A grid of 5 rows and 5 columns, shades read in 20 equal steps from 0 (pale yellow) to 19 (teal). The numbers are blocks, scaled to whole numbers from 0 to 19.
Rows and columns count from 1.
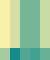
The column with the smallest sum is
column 1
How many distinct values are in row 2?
4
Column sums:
7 31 58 59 28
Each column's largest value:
7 19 14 15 12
